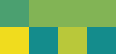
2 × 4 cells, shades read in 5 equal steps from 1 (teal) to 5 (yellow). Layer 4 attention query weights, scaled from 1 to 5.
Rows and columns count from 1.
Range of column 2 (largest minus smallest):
2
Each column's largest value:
5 3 4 3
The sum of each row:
11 11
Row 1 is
2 3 3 3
